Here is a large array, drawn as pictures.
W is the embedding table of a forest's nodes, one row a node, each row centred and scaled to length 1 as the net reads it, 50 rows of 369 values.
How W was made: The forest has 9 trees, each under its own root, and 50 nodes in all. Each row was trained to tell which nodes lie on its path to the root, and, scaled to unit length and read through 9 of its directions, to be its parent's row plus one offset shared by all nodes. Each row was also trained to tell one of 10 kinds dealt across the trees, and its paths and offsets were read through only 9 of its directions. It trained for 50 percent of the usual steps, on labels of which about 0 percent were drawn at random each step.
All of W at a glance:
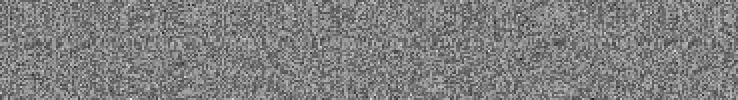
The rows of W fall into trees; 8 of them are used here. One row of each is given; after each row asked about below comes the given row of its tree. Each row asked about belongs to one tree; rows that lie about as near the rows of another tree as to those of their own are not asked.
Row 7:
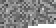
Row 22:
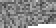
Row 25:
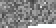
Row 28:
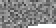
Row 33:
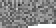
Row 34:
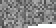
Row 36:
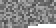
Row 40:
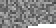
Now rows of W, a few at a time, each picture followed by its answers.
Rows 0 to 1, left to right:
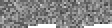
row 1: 25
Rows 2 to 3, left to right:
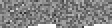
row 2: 28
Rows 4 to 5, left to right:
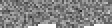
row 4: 40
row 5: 34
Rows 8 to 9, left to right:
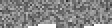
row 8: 40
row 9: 34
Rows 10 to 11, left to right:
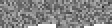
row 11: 34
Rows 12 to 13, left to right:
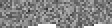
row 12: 33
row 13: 22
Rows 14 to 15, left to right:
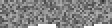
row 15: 7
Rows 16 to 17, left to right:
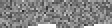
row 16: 33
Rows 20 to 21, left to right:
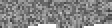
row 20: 36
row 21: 22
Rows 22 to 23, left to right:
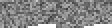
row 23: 36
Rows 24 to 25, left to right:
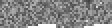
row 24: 22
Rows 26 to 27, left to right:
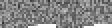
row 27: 33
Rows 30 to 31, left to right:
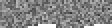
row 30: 33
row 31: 34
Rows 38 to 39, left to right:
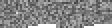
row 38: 25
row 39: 22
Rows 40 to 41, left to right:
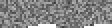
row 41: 28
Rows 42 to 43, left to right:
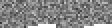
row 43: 34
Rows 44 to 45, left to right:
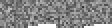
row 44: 25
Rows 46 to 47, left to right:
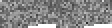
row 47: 25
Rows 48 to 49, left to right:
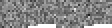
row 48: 36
